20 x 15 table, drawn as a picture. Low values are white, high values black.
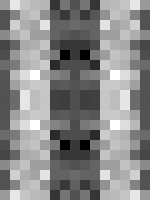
Slope: none. Mirror symmetry: left to right and top to bottom. Stripes: upright, repeating 2 times. Calmest part: centre.
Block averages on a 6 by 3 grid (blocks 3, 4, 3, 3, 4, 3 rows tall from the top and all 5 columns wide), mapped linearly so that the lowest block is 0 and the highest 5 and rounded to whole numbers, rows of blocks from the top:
040 | 151 | 040 | 040 | 151 | 040
